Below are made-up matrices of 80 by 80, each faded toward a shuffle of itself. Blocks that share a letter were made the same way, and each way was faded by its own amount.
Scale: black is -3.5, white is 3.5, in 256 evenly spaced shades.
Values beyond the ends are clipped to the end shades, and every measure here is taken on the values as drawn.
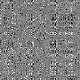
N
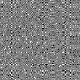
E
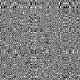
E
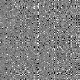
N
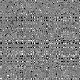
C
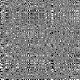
C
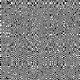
E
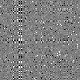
E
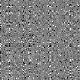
N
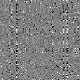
N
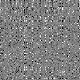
N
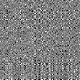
C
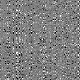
N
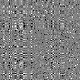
E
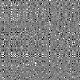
C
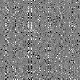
N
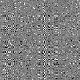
E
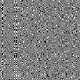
N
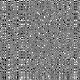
E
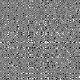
C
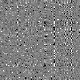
N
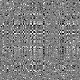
E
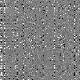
N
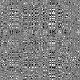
E
